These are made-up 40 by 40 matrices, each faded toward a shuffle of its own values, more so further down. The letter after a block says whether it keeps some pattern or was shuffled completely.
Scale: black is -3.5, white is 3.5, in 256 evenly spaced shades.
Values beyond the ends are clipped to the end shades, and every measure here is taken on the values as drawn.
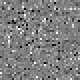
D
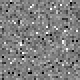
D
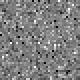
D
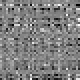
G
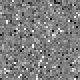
D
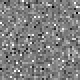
D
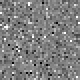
D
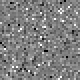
D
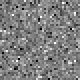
D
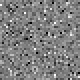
D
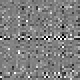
G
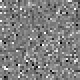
D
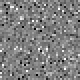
D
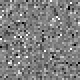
D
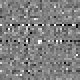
G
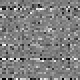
G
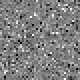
D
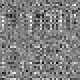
G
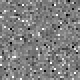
D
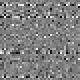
G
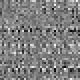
G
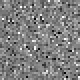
D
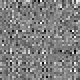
G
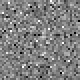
D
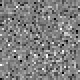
D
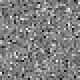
D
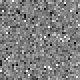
D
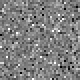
D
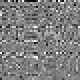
G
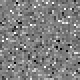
D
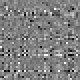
G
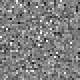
D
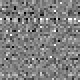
G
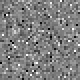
D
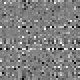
G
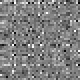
G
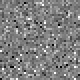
D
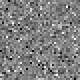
D
